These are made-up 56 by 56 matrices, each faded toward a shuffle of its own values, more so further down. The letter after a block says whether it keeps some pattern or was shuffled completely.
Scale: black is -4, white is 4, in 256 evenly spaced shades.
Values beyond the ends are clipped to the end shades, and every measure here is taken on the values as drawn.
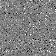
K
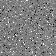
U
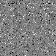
K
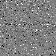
K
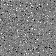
U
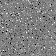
U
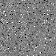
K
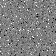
U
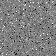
U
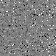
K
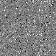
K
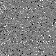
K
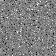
U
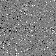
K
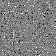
K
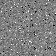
U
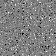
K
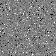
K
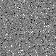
U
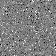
U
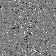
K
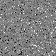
U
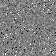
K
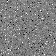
U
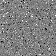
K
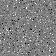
U
